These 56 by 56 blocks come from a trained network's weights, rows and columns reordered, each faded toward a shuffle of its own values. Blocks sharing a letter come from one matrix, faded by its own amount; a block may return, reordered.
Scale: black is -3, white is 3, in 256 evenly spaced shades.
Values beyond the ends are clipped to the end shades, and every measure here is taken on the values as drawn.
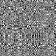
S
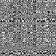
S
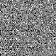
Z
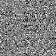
Z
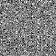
Z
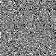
Z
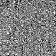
Z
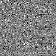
Z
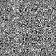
Z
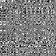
S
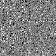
Z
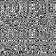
S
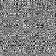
S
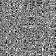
Z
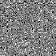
Z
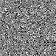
Z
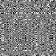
S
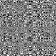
S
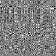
S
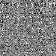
Z
